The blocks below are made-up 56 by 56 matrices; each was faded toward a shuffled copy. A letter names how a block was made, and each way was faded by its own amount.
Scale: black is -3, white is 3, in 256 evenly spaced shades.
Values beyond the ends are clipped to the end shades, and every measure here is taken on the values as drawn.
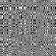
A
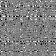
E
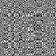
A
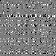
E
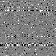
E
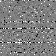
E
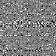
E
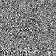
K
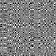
A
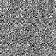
K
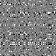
E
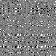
E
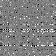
E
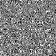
K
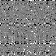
E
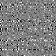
E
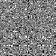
K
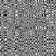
A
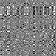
A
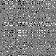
E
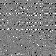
E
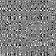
A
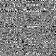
K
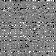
E
